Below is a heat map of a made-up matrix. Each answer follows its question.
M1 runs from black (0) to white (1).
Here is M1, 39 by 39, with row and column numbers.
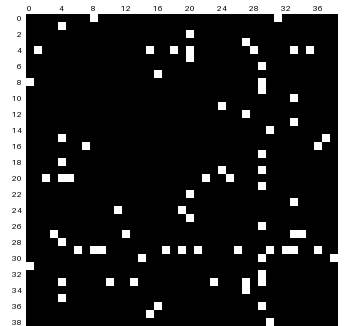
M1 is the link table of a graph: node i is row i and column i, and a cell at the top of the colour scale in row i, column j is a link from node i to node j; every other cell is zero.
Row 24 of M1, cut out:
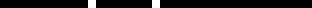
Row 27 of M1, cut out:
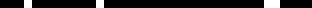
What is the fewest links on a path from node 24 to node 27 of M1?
4
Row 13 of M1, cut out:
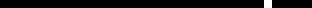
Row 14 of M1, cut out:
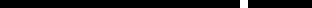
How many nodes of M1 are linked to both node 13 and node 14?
0
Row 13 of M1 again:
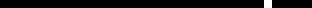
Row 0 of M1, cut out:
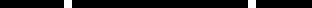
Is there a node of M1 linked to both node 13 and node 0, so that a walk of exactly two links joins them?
no
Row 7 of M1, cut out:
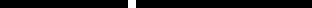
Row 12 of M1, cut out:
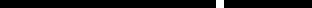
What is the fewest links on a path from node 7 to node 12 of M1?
6
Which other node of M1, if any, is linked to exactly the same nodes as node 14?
node 38
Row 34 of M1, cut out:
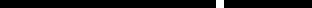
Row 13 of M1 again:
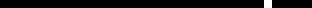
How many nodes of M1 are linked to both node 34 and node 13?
0
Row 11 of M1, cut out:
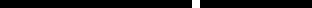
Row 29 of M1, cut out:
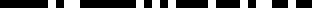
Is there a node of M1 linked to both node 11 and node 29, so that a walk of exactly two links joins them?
no
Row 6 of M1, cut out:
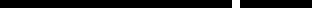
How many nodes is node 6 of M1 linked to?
1
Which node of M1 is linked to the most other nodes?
node 29
